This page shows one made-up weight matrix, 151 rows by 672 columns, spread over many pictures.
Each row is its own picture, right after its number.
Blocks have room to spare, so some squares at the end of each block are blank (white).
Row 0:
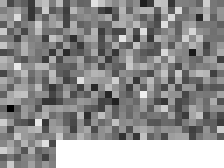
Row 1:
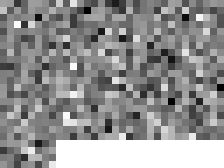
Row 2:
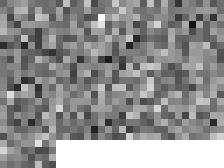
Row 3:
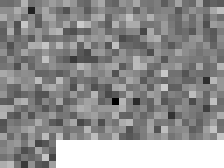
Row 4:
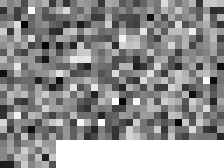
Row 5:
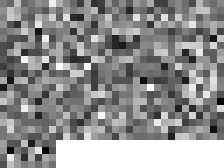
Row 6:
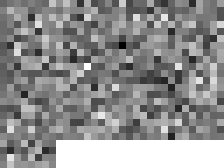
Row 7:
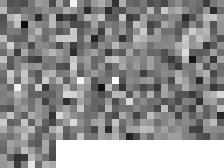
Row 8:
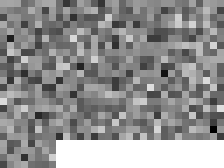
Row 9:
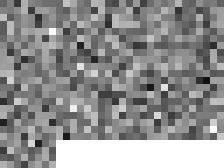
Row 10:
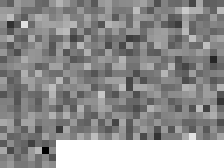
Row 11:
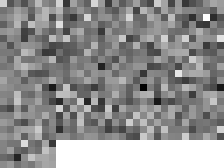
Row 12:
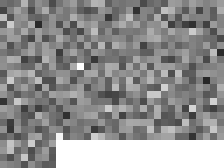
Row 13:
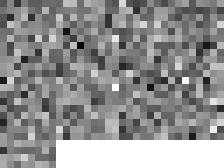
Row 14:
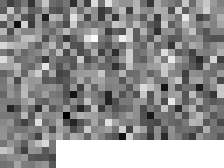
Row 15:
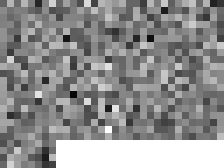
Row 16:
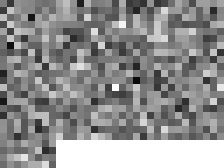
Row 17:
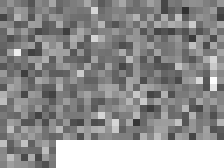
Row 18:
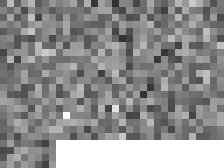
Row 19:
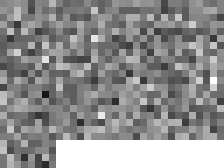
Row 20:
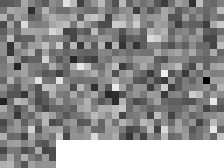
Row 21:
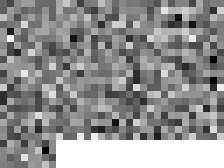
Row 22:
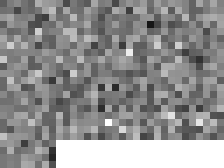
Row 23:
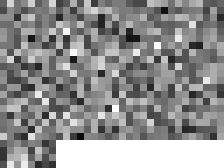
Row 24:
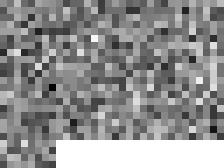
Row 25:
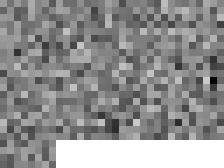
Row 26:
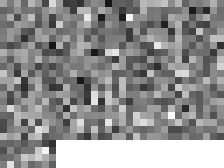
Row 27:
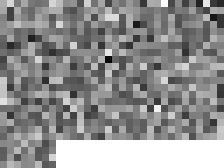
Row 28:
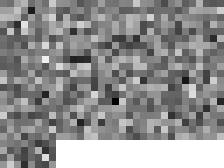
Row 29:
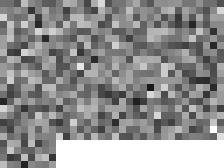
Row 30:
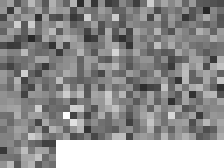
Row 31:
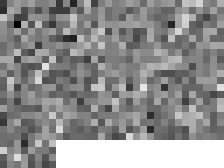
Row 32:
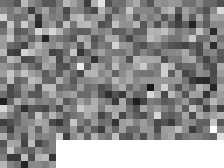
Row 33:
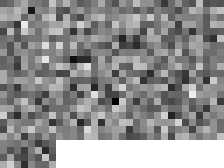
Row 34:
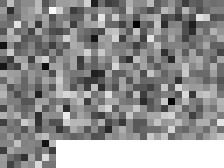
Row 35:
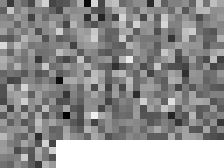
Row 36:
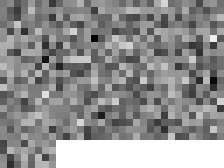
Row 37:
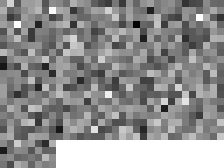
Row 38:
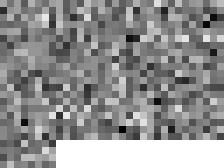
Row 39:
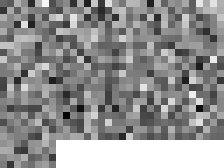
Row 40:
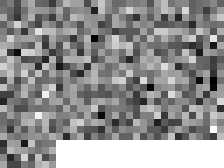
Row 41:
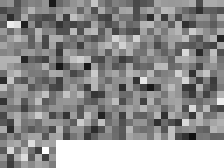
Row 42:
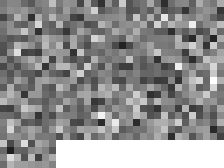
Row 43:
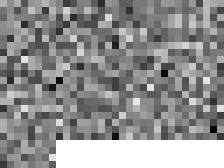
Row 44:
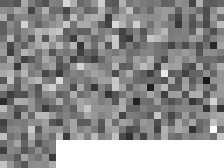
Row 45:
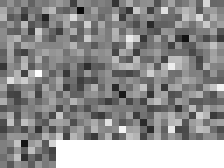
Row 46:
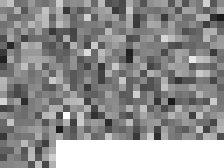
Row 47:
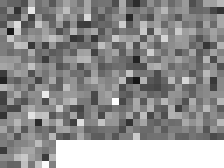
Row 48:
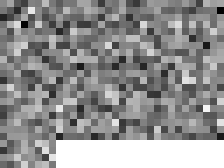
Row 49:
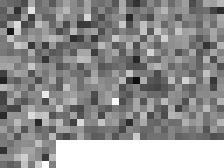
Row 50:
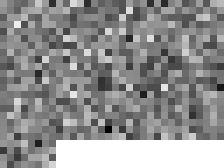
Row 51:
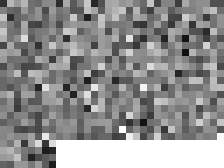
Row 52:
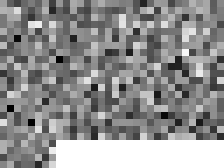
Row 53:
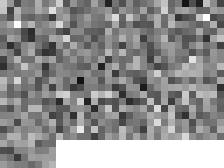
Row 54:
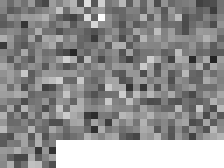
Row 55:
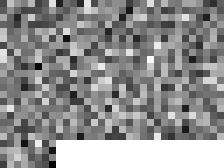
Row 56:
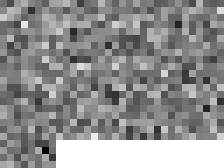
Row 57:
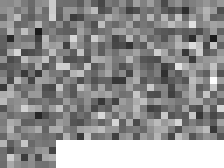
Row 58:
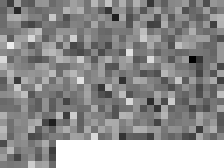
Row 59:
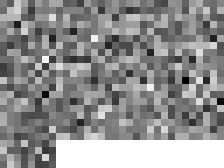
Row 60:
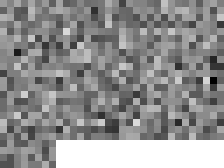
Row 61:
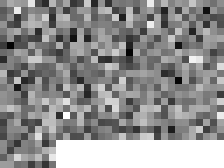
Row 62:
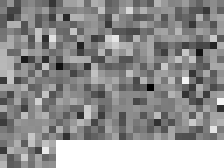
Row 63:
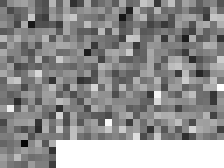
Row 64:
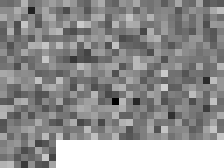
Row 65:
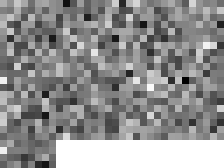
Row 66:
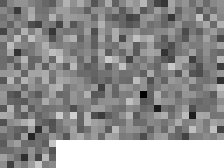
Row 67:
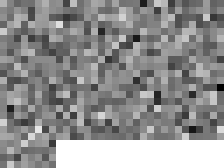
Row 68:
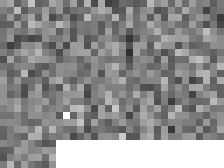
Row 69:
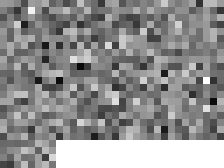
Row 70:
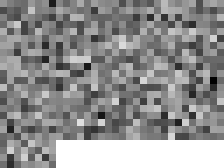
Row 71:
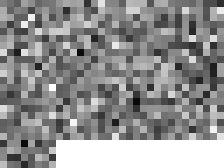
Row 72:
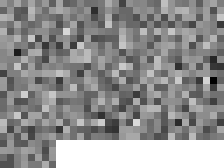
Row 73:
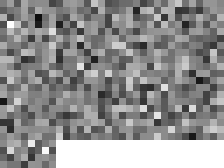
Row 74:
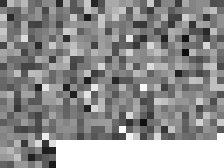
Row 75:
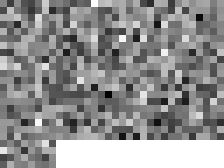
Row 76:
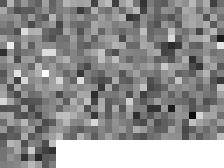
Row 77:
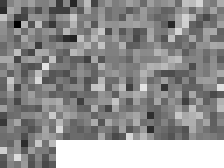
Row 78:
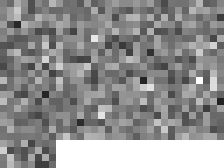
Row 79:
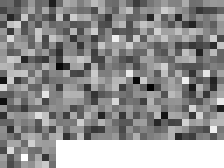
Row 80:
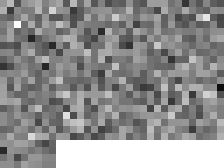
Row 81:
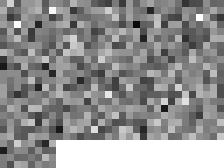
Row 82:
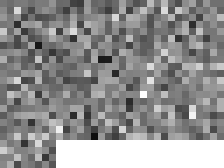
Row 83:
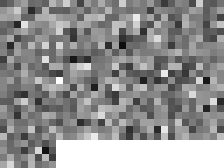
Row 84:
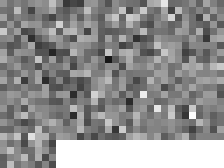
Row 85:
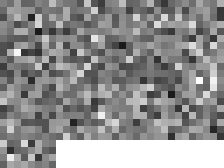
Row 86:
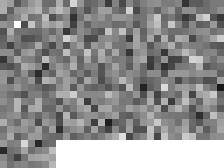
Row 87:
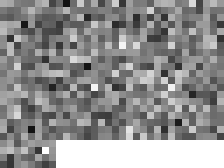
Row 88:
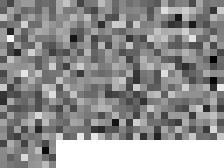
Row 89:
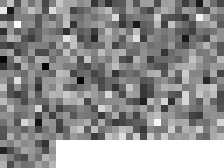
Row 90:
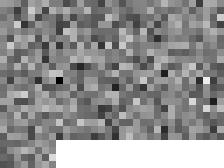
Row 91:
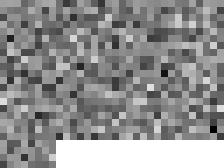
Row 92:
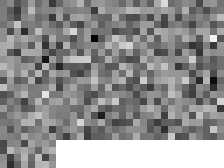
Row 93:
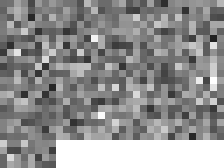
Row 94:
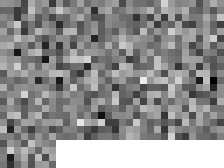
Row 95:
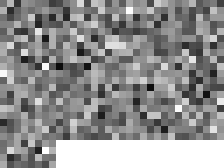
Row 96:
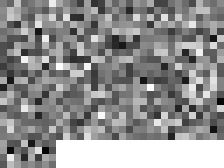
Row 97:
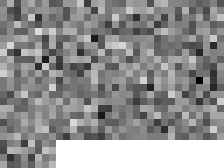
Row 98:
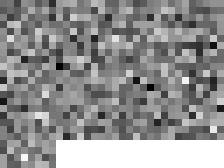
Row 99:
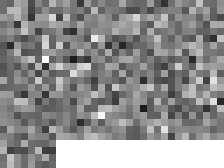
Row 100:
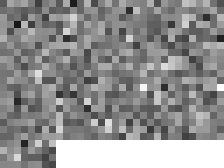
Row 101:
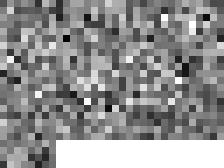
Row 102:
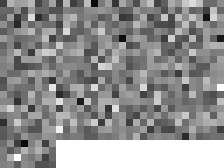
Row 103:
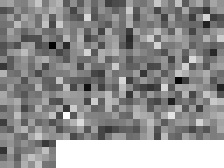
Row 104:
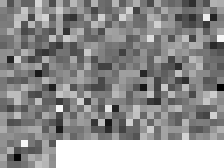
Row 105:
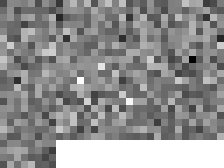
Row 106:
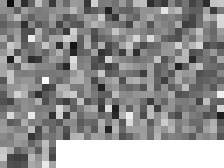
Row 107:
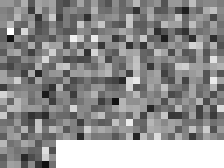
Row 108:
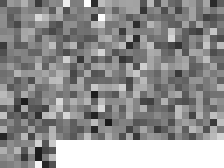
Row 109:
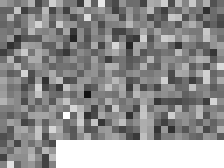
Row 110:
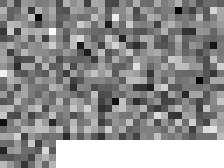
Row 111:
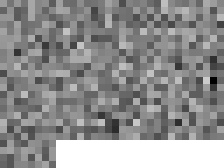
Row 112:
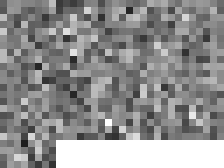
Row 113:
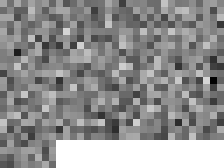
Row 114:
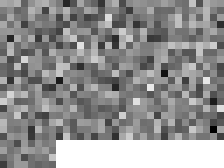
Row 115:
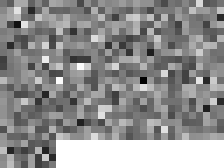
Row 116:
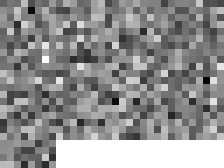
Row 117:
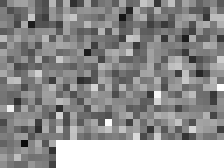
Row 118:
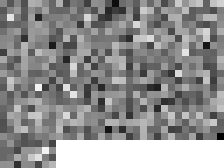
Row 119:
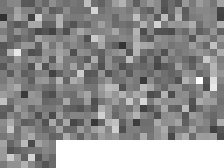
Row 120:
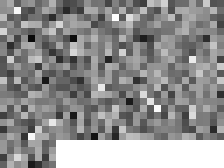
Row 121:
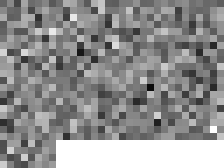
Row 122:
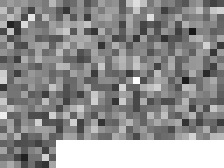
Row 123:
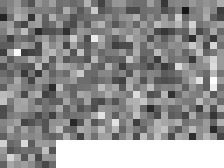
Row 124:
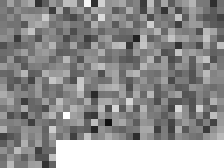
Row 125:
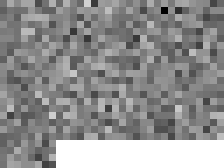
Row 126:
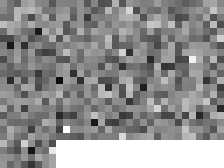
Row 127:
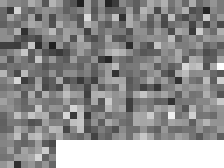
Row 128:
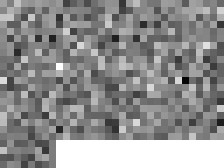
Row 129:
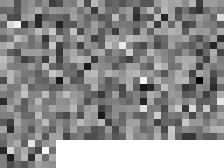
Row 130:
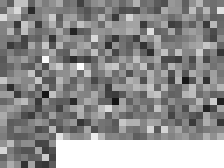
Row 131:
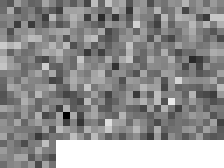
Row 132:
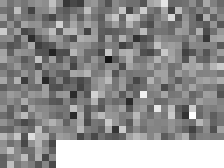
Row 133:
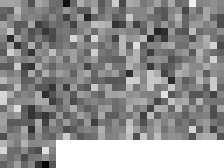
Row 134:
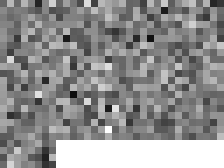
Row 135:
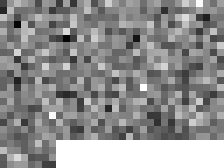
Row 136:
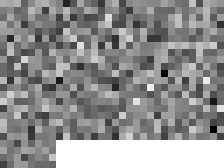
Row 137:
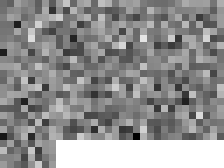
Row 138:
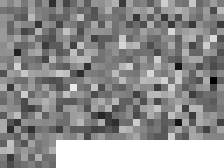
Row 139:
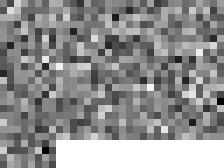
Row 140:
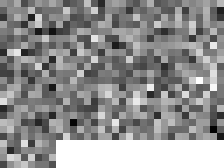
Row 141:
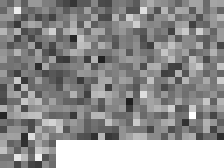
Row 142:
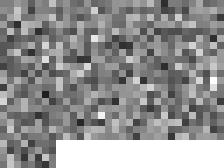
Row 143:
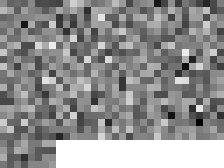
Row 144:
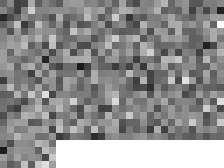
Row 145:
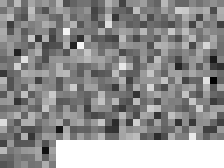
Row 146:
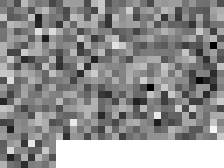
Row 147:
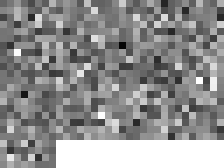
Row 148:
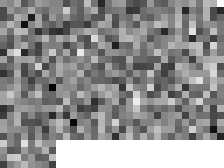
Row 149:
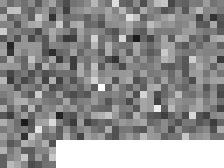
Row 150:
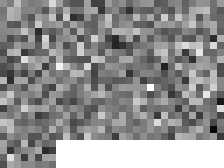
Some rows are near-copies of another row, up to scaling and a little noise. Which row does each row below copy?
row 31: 77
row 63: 117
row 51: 74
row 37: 81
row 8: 91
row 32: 29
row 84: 132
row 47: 49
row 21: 88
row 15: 134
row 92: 36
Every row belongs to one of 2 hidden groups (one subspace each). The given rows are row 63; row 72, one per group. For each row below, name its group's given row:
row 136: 72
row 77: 63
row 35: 63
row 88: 72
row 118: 63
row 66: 63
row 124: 63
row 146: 72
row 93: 72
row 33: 72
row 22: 63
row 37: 63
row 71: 72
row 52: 63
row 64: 72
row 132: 63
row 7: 63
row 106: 63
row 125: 63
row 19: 72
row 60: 72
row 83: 72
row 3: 72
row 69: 72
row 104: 63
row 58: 63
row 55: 63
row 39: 63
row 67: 63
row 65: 72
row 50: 63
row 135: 63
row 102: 63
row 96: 72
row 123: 72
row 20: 72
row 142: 72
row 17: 72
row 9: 72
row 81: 63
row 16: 72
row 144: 72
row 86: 63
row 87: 72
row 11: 63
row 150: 72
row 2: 63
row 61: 63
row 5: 72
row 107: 72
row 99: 72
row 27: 63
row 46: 63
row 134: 63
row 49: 72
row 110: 72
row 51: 63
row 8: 72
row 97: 72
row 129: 72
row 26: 63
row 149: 63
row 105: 63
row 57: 72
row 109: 63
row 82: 63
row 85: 72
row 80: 63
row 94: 72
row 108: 63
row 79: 72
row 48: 72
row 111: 72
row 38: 63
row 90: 72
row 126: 63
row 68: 63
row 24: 72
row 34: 63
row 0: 63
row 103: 63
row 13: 72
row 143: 63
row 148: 72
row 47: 72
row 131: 63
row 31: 63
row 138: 72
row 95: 72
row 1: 63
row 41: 72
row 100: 63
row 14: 63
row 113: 72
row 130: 72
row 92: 72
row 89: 63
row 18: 63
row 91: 72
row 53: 63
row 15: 63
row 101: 63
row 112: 63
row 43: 72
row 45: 63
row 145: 72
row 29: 72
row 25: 72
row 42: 72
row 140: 72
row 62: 72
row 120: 63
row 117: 63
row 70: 72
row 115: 72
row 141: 63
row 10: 72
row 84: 63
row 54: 63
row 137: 63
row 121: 72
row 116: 72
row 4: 72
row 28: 72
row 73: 72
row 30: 63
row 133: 72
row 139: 72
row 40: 72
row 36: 72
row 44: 72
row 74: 63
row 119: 72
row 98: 72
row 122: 72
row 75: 63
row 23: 63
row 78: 72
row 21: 72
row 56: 72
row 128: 72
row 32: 72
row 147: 72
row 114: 72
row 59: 72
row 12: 72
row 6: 72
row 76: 63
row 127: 63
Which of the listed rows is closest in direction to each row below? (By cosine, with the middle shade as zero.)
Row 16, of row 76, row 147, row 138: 147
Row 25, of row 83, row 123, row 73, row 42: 73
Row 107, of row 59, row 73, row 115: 59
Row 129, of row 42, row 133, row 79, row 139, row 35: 79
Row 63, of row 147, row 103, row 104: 147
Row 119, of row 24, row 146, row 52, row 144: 24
